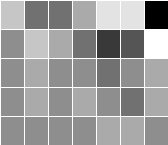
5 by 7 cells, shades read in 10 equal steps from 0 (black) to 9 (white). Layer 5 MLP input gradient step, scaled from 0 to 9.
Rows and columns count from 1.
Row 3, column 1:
5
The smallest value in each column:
5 4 4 4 2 3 0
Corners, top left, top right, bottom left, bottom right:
7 0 5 5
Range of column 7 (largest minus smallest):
9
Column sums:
27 28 25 26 25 26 26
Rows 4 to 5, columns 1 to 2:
5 6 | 5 5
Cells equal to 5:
13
